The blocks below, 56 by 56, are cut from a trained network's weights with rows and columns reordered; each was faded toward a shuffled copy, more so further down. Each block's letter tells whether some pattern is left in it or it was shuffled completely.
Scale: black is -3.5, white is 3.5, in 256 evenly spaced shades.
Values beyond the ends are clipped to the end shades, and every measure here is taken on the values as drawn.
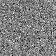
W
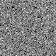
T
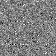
T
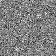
T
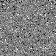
W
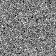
W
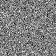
W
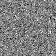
W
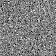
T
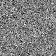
W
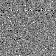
T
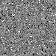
W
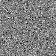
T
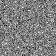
W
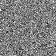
W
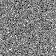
W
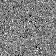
T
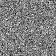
W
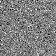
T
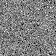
W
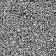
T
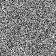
W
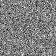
W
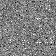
T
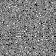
T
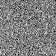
T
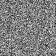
T
